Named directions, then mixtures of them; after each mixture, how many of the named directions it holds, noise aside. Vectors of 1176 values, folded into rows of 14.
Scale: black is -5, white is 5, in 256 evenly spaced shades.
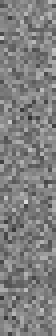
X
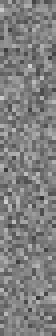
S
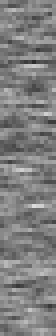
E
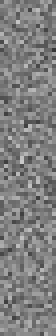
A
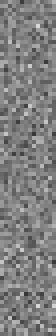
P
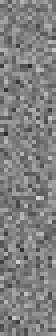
three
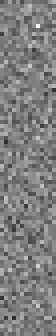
three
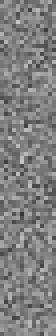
one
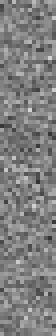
three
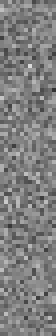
one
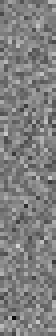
three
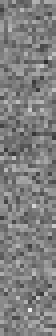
three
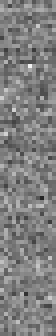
three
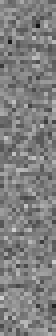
three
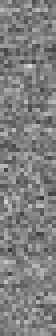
three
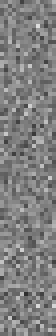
one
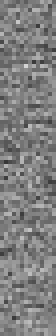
two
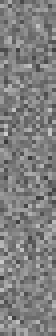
three
